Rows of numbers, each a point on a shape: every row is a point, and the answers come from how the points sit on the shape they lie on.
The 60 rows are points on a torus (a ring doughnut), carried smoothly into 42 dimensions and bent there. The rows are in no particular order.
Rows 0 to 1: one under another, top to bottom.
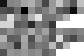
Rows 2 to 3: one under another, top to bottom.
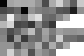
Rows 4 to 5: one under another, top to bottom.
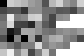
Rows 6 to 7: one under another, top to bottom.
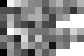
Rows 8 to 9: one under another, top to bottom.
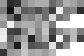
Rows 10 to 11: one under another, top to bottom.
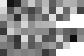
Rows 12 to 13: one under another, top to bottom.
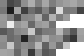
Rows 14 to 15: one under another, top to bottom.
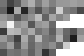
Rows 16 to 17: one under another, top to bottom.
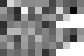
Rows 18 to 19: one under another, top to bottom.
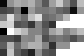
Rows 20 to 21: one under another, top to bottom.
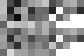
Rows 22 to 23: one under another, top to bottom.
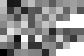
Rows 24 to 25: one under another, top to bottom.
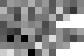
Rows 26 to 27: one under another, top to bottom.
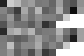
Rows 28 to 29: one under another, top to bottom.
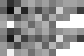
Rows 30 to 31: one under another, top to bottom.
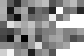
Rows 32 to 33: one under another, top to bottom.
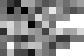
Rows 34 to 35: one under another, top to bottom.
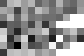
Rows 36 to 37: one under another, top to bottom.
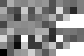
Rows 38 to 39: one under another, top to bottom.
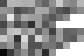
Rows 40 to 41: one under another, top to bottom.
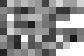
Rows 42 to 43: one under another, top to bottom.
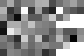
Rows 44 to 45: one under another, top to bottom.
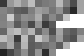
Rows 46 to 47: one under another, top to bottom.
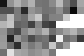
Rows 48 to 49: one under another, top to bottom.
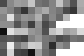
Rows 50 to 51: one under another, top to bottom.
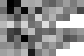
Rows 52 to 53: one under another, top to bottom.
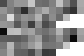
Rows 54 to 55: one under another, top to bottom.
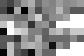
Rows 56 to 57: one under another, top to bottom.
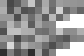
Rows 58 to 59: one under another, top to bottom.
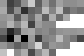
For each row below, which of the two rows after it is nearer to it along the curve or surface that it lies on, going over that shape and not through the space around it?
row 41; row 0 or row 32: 0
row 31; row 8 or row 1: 8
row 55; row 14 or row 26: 26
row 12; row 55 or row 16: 16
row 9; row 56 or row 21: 56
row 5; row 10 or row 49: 10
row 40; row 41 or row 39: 39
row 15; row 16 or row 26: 26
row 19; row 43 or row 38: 43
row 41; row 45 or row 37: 37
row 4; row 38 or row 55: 55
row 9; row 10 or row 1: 10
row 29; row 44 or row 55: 44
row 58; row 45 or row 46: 46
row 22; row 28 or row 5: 5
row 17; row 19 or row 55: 19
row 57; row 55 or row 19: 55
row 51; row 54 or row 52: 52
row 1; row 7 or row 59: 59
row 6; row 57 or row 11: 11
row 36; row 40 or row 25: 40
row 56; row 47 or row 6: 47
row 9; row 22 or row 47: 22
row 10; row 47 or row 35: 35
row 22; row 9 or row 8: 9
